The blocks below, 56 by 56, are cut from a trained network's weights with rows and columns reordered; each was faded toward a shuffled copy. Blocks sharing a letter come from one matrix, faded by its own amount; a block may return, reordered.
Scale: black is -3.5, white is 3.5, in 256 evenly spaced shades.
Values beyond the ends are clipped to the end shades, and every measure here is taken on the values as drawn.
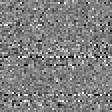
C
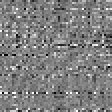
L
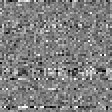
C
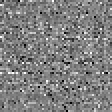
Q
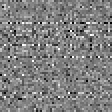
C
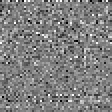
Q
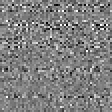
C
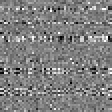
L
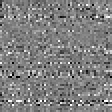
L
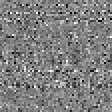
Q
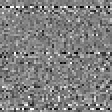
C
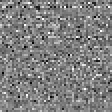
Q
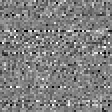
C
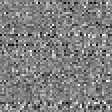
C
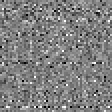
Q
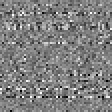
C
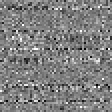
C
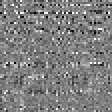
L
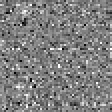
Q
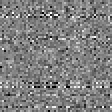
C
